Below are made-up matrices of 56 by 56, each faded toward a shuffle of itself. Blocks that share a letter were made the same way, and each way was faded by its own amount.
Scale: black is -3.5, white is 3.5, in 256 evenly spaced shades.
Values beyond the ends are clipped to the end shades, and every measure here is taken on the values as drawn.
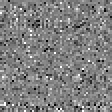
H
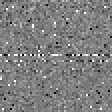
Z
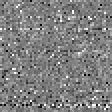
Z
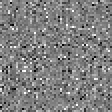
H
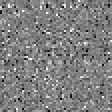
H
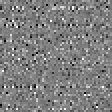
H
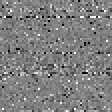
Z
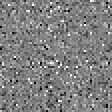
H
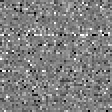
Z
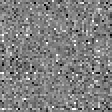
H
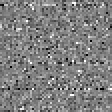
Z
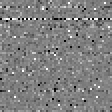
Z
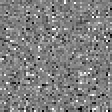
H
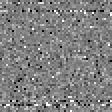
Z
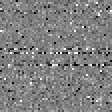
Z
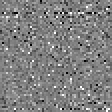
H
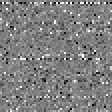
Z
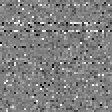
Z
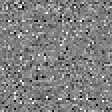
H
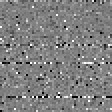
Z
